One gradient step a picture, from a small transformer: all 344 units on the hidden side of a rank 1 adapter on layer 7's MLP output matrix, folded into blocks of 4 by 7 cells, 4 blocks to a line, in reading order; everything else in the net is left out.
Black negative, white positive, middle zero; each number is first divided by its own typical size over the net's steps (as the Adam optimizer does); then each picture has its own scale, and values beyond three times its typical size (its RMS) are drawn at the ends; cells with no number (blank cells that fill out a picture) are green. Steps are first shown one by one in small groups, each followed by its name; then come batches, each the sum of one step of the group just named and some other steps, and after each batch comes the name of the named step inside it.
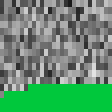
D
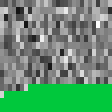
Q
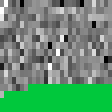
Q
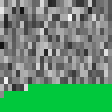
Q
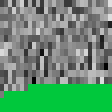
D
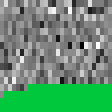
D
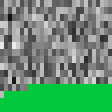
Q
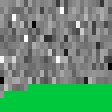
D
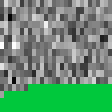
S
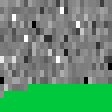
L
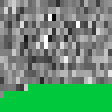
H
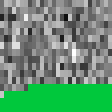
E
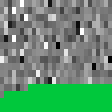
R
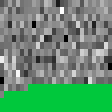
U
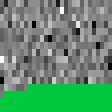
R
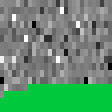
L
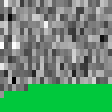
S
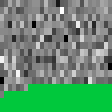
U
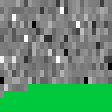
L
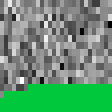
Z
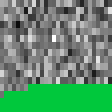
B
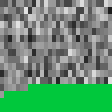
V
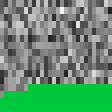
V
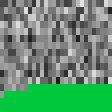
V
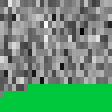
Z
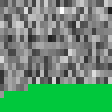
V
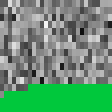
Z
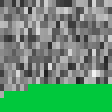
V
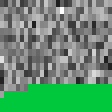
V
